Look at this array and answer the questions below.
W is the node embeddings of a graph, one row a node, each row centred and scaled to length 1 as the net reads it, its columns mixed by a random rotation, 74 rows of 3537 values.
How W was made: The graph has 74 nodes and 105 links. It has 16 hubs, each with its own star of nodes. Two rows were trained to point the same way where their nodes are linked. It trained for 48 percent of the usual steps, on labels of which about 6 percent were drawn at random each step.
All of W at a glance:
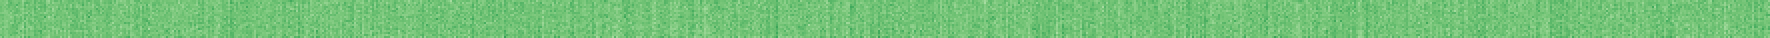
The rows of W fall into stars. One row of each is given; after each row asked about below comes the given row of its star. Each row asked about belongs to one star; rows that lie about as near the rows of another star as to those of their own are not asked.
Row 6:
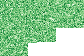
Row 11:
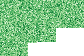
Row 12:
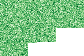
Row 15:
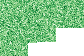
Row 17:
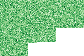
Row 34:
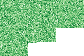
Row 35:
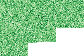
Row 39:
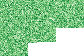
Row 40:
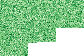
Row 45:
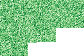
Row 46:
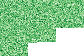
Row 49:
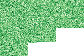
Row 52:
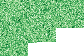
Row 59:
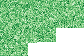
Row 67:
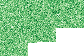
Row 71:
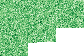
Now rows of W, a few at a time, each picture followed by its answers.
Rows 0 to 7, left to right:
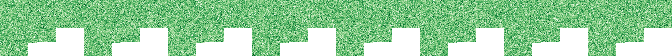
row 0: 35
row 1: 34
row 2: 17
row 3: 71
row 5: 71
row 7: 11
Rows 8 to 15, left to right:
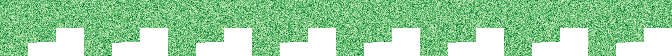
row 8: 59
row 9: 52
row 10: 39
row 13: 40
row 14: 6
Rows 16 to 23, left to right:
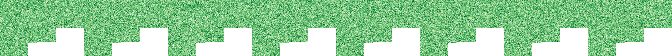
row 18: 59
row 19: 12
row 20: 15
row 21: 34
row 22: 11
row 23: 52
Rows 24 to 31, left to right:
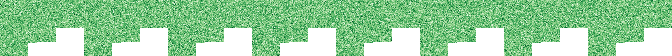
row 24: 52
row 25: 45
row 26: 12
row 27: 49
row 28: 6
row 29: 35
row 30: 46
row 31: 34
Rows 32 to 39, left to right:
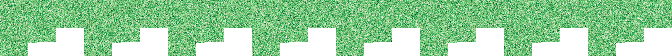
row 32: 35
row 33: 45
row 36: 71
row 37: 67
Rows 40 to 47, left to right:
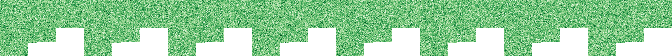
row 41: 67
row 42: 71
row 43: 11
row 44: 17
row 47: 15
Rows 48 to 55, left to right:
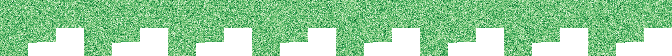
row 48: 39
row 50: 45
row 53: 71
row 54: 49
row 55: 52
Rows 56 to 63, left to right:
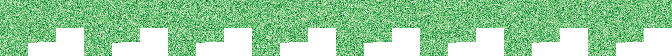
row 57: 39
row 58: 35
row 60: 12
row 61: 45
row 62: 67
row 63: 67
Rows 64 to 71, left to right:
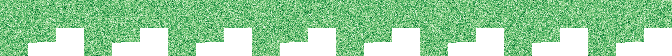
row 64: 15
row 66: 52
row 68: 11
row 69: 40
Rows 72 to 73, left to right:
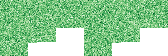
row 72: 45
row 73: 67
